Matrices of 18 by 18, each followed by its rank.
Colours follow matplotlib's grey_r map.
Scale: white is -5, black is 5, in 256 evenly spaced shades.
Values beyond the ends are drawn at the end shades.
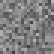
full rank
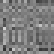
three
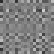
two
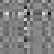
two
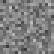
full rank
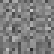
three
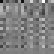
two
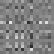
two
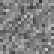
full rank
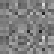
three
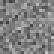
full rank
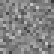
full rank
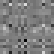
three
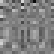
three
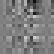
two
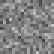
full rank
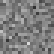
full rank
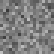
full rank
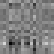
two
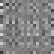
three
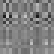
two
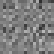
three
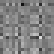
two
